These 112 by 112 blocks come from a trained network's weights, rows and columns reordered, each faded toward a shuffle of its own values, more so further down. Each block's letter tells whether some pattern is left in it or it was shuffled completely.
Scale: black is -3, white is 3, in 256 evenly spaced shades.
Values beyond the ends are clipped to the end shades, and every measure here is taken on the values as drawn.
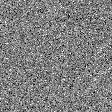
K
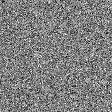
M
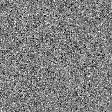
M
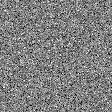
K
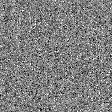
M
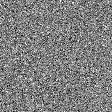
K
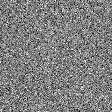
M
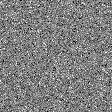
K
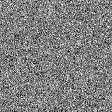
M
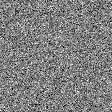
K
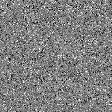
M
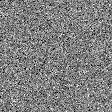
K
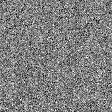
M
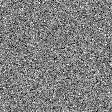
K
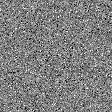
K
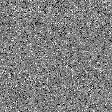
M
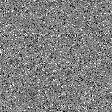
M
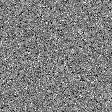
K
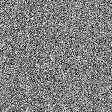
M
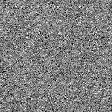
M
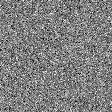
K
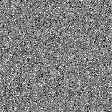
M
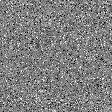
M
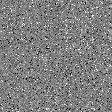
M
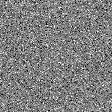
M
